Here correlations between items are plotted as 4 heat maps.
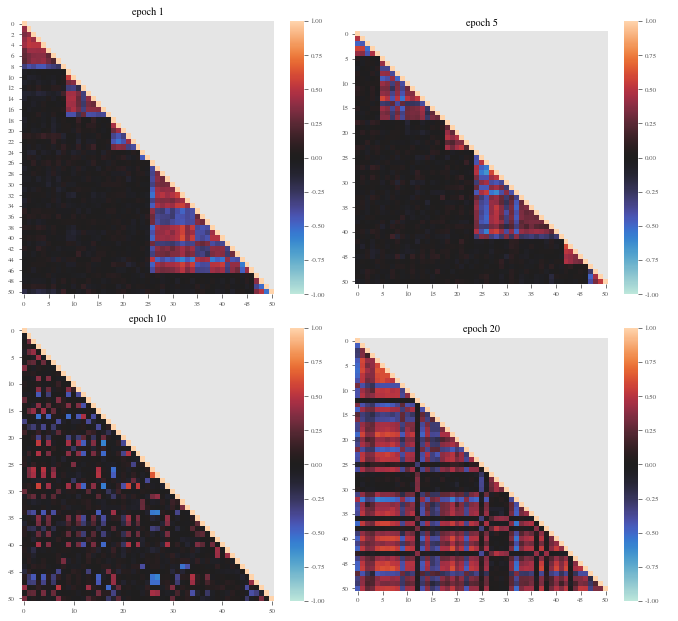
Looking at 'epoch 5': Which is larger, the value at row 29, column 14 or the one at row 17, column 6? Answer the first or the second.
the second
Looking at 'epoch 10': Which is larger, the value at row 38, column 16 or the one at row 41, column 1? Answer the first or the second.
the second
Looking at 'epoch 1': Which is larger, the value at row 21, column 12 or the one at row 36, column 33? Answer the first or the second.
the first
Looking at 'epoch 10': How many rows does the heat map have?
51
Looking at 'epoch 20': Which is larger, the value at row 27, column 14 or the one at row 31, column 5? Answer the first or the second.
the second
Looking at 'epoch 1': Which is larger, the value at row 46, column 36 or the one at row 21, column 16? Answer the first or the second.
the second
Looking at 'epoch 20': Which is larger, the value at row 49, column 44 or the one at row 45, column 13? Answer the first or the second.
the first
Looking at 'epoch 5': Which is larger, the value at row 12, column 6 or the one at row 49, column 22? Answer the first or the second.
the first
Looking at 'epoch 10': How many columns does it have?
51
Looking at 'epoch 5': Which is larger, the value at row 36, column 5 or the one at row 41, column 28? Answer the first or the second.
the first
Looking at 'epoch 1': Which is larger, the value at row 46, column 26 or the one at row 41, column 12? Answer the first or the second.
the second
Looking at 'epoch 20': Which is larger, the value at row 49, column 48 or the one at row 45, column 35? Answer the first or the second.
the second
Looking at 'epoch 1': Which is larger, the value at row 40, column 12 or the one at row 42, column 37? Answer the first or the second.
the first
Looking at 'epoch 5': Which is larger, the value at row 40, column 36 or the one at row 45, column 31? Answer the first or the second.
the first
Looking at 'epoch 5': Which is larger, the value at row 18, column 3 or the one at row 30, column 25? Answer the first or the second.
the second
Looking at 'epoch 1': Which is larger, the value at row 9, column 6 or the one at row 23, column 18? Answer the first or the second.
the second
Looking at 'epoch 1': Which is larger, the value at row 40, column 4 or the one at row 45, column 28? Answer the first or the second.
the second
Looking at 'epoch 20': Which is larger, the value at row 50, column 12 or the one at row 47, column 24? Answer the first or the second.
the first
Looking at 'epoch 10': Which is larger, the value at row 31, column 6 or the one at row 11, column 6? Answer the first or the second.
the first
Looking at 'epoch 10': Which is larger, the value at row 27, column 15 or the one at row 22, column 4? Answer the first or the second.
the first
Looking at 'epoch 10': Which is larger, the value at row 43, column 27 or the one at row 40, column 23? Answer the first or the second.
the second
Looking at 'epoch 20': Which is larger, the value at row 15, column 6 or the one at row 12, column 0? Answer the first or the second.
the second
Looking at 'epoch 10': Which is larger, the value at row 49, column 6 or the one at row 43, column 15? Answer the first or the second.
the first
